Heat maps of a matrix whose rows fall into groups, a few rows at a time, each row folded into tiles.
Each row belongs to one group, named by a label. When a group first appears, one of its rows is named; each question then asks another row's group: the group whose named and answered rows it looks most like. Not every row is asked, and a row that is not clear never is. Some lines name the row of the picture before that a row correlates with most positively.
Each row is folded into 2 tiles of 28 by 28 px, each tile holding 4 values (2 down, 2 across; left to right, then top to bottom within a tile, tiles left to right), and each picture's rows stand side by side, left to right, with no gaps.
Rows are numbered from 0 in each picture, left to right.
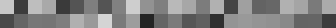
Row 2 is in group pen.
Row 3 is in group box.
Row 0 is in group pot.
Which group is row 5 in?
box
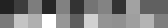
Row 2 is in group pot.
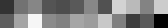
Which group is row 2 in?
box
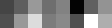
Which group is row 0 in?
pot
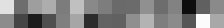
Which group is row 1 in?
pen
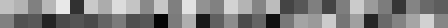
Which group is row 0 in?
box
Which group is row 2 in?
box
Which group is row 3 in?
pen
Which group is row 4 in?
box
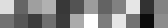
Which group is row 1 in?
pot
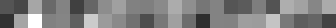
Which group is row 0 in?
pot
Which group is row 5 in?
box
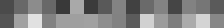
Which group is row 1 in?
pot
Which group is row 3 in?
pot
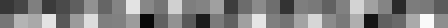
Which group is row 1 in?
pot
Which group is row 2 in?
pen
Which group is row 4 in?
pot
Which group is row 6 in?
pen
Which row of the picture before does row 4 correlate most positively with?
0
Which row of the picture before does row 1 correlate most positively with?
0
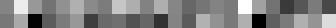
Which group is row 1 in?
pen
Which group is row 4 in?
pen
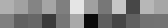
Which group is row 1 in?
pen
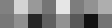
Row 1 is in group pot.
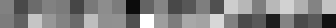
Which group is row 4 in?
box
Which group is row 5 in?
box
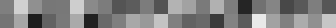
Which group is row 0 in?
pen
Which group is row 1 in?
pen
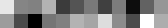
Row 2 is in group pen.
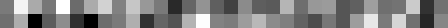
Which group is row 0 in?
pen
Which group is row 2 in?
pen
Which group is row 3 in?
pot
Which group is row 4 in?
pot
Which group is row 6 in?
pot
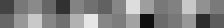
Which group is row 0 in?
pot
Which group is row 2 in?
pen
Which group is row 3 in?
pen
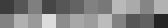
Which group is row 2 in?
box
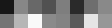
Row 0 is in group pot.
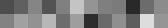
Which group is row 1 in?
pen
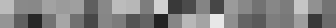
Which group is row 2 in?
box
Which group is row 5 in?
pen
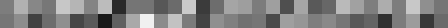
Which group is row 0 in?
pen
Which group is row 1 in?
box
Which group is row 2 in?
pot
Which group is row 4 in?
box
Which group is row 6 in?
box
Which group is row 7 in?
pen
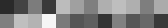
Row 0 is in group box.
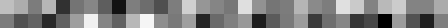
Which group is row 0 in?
box
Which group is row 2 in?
pot
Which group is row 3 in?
pen
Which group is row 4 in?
pen
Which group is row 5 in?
pen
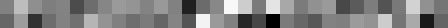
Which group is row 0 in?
pen
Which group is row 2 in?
box
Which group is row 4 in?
box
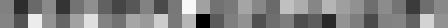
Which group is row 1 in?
pot
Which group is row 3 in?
pen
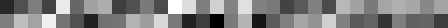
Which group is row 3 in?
box
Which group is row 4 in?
pen
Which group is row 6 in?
box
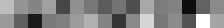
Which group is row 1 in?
pot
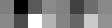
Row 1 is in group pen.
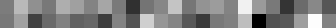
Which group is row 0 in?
pen
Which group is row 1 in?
box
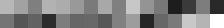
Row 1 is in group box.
